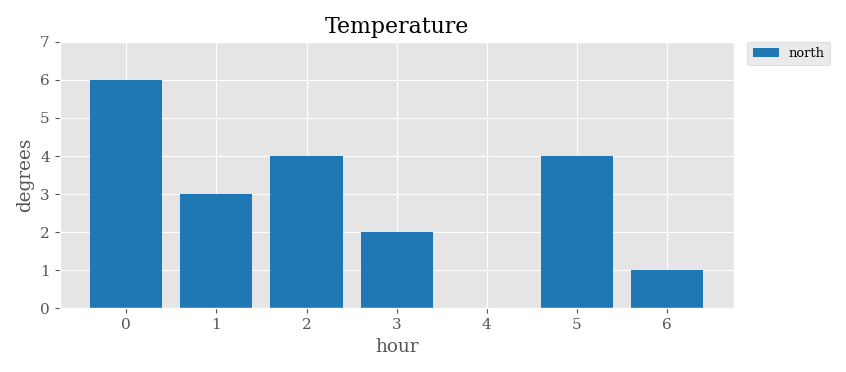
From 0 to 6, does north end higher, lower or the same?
lower
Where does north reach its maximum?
0
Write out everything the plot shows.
Title: Temperature
x-axis: hour, ticks 0 1 2 3 4 5 6
y-axis: degrees, ticks 0 1 2 3 4 5 6 7
Legend: north
Values:
north: 6 3 4 2 0 4 1
